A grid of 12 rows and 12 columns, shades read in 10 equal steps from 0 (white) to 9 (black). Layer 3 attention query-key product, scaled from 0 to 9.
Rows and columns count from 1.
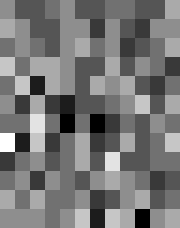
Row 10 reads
5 4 7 4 5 6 4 3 4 5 7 6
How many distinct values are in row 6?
7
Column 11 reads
6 4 5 5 7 6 4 5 5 7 6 4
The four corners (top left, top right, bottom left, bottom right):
4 3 4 3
